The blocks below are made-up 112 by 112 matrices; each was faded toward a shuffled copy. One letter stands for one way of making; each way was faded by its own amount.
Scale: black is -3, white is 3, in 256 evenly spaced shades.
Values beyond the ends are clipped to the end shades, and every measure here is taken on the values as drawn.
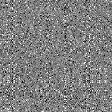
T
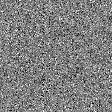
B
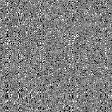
T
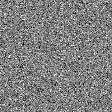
B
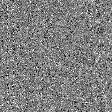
B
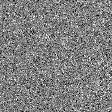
B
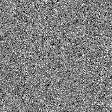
B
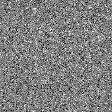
B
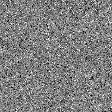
B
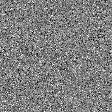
B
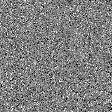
B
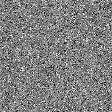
B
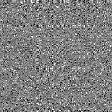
T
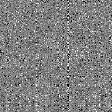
T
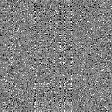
T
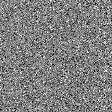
B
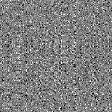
T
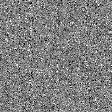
B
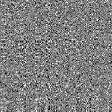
T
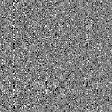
T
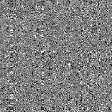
T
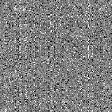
T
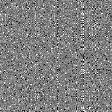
T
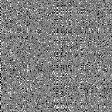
T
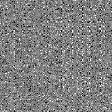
T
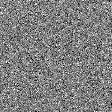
B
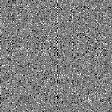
T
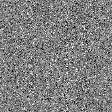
B
